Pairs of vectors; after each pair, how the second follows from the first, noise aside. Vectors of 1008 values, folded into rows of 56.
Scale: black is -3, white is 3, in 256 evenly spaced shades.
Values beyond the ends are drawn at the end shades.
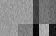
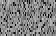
shuffled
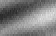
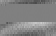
partly zeroed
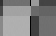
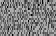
shuffled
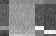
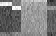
reversed
